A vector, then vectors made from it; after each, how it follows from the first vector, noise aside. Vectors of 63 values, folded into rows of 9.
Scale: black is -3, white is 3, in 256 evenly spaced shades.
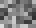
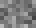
shrunk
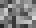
negated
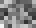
copied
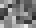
copied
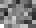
copied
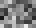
copied
